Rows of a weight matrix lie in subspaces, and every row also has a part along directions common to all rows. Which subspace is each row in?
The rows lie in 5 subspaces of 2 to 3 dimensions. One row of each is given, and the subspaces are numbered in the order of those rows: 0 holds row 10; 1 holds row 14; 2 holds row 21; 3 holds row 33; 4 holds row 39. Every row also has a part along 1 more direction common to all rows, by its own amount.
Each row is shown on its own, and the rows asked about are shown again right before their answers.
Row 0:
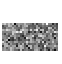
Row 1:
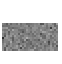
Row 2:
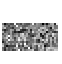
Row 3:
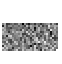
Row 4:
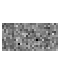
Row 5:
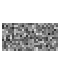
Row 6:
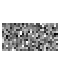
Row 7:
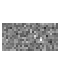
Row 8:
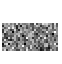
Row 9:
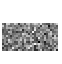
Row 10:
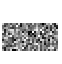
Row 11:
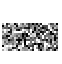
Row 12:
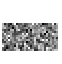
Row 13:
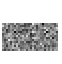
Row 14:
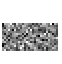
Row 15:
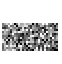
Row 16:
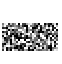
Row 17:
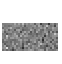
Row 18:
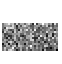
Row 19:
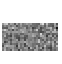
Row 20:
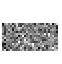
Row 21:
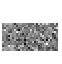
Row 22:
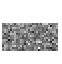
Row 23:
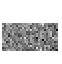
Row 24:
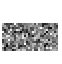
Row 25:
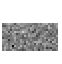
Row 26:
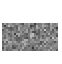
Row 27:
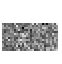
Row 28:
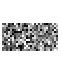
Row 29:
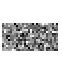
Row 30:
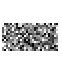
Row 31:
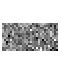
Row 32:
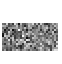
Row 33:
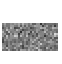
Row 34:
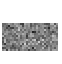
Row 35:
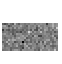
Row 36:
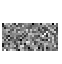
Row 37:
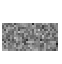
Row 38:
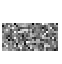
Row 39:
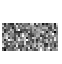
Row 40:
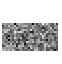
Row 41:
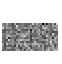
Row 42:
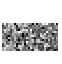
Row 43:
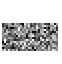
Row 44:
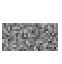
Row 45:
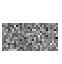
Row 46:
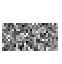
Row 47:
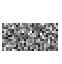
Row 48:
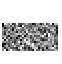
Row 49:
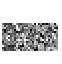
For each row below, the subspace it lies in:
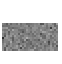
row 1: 0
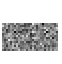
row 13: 2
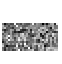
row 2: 0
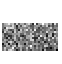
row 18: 4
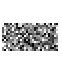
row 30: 1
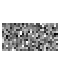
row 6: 3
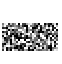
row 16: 0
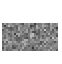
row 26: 2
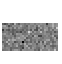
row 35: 0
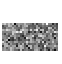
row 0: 0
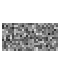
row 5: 2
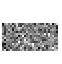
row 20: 1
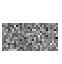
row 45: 1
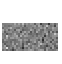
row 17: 3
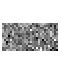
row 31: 4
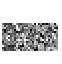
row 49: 2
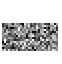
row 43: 2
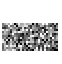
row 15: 4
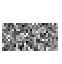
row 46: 1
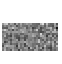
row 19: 0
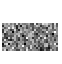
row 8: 4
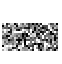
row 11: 4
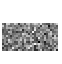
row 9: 4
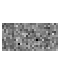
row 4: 2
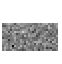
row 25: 3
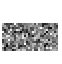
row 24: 3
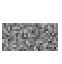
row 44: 3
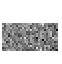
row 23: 4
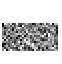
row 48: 1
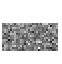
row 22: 3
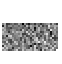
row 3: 4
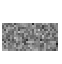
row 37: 2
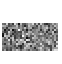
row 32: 0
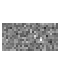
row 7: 3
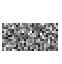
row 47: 0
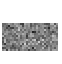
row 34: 2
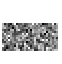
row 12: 1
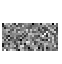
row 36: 1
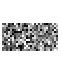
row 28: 0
